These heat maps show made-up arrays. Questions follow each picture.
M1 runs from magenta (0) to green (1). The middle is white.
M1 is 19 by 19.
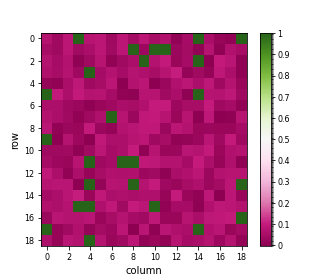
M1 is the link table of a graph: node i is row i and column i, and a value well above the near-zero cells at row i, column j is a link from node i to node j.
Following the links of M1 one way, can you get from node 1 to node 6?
yes
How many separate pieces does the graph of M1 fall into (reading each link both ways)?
2
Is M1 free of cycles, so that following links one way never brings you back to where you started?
yes
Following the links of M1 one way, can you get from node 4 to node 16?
no
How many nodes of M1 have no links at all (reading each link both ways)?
1
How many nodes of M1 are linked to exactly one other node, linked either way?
2
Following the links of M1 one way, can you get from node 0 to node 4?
yes
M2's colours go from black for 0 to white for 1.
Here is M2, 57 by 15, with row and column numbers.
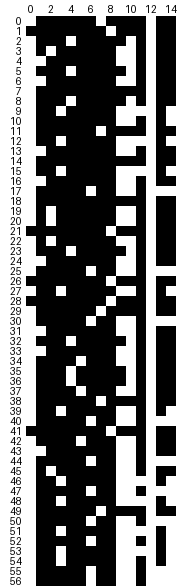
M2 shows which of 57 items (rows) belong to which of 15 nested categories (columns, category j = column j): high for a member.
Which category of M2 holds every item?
12
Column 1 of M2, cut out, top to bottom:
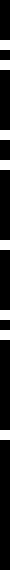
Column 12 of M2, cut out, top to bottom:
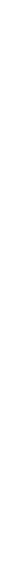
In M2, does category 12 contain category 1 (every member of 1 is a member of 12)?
yes
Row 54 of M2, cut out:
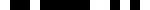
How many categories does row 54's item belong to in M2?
6
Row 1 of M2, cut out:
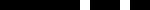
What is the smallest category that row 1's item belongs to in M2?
8
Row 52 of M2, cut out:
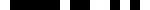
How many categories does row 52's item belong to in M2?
6
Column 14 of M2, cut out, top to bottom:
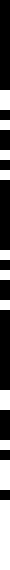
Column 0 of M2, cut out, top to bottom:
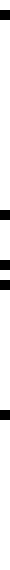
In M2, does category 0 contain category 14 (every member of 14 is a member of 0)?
yes
